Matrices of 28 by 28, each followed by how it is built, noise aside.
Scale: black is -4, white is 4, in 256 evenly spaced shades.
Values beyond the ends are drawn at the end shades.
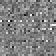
uneven rows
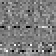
uneven rows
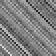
Toeplitz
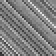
Toeplitz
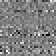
uneven rows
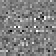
uneven rows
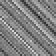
Toeplitz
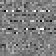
uneven rows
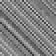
Toeplitz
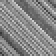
Toeplitz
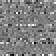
uneven rows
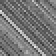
Toeplitz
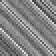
Toeplitz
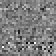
uneven rows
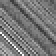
Toeplitz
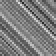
Toeplitz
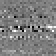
uneven rows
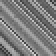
Toeplitz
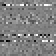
uneven rows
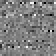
uneven rows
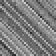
Toeplitz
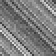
Toeplitz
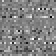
uneven rows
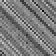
Toeplitz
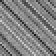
Toeplitz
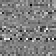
uneven rows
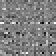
uneven rows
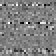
uneven rows
